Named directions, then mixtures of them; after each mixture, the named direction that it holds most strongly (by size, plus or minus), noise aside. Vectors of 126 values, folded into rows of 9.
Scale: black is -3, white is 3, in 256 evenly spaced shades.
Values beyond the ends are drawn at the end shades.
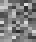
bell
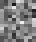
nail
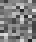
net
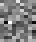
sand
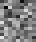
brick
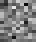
bell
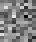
bell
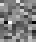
sand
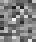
net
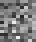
net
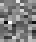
sand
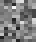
nail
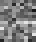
nail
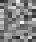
nail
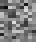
bell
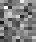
brick
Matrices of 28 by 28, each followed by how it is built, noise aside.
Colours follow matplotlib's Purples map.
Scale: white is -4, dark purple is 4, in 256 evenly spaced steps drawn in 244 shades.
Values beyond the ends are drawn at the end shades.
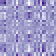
low rank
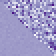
upper triangular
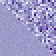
upper triangular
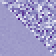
upper triangular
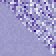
upper triangular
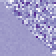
upper triangular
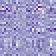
low rank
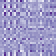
low rank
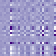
low rank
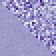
upper triangular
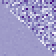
upper triangular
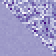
upper triangular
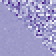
upper triangular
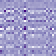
low rank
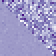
upper triangular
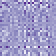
low rank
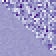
upper triangular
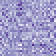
low rank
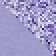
upper triangular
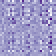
low rank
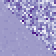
upper triangular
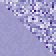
upper triangular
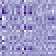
low rank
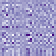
low rank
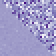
upper triangular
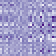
low rank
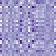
low rank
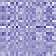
low rank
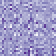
low rank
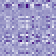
low rank
